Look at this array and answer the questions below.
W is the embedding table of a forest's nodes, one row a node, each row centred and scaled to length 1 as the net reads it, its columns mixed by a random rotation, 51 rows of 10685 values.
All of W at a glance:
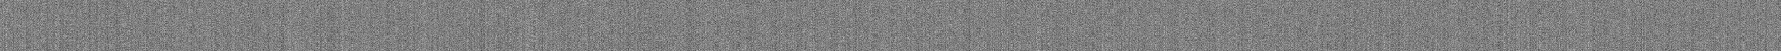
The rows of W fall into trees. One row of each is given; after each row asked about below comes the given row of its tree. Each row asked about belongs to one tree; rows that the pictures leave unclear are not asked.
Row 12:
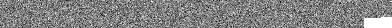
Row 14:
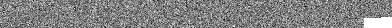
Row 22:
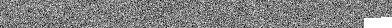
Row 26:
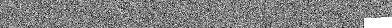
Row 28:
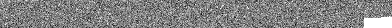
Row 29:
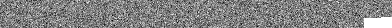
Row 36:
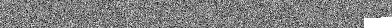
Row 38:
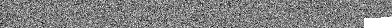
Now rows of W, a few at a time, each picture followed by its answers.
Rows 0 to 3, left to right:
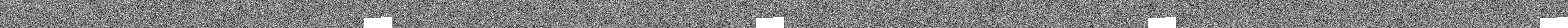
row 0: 22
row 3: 38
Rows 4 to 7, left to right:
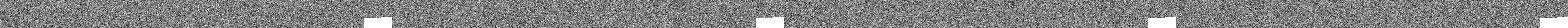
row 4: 29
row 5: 26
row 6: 38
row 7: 14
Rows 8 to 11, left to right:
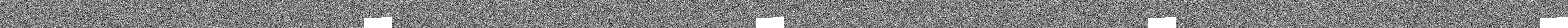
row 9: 28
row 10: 12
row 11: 28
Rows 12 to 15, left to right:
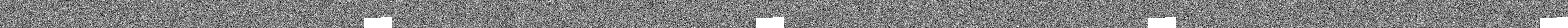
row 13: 36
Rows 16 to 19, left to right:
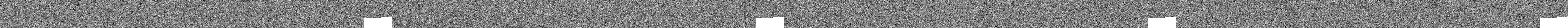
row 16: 14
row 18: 38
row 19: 36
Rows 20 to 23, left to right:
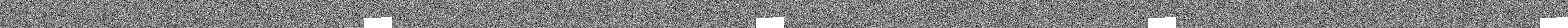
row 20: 29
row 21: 26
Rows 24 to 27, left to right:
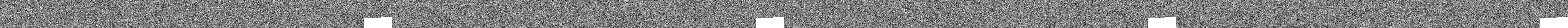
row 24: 36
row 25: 22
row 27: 29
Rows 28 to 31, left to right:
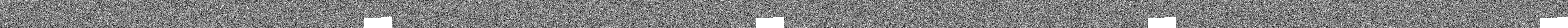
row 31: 29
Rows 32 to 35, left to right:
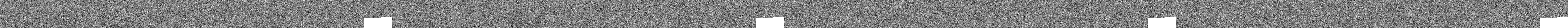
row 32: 29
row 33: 26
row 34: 26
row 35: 28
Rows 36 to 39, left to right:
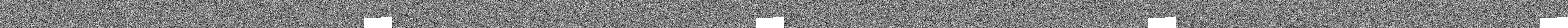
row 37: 38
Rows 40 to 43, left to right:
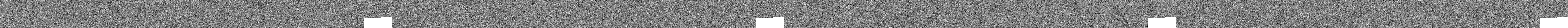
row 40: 36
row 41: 14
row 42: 26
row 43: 29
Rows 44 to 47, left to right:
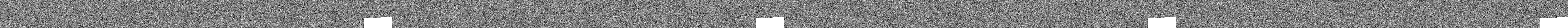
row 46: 26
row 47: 14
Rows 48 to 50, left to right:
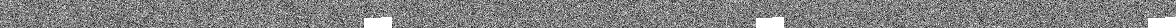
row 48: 26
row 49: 12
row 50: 29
